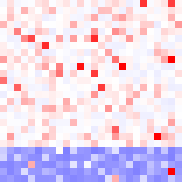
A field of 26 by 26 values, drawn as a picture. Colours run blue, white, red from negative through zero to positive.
Average level on the scale: 50%. Seam: horizontal, 80% of the way down, the top part higher. Stripes: none.
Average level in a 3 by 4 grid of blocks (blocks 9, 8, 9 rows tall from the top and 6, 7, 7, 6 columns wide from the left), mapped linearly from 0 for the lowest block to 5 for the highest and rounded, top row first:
5455
4553
0001
